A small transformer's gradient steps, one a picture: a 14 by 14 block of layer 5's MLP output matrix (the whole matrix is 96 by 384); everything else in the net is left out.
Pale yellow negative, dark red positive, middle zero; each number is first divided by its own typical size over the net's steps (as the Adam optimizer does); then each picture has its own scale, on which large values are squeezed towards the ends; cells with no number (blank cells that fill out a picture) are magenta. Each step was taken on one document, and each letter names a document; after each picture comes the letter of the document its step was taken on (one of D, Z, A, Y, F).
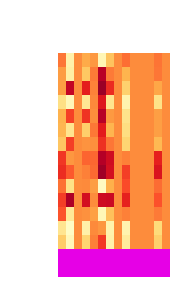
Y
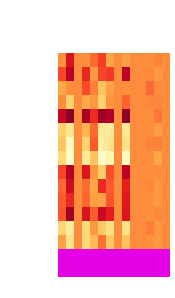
Y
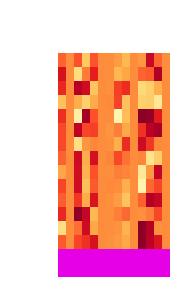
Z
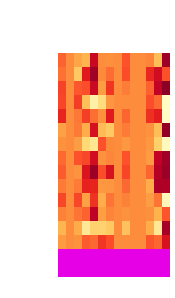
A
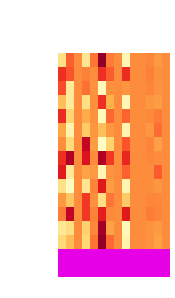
Y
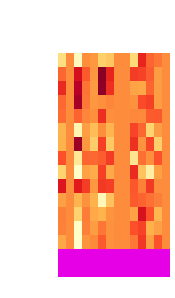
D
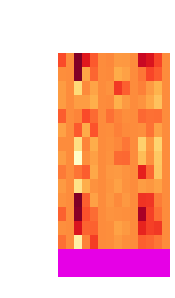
Z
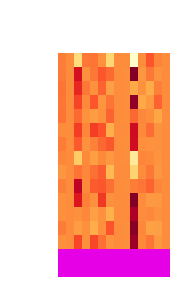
D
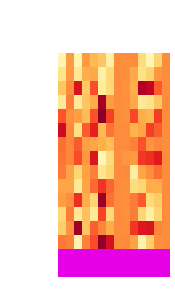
D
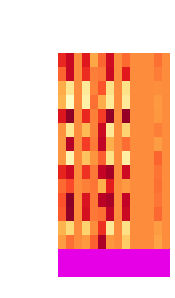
Y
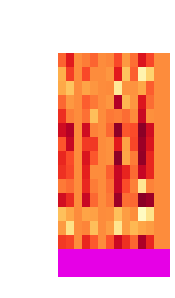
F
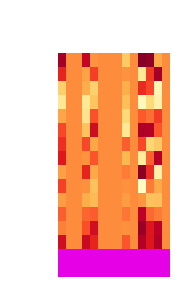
Z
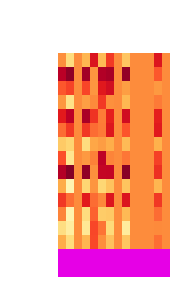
Y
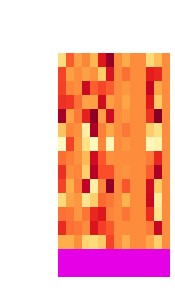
A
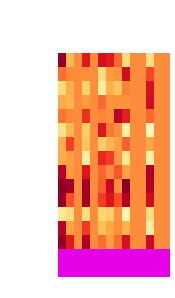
F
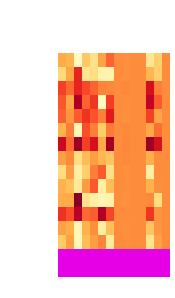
A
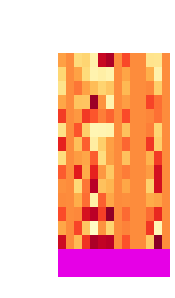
A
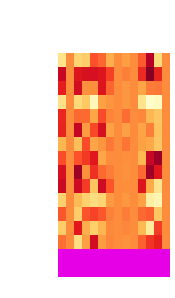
D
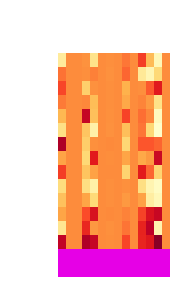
Z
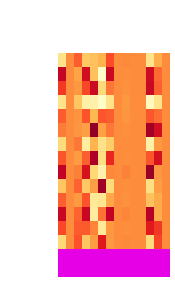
D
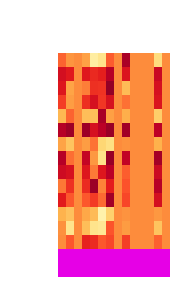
Y
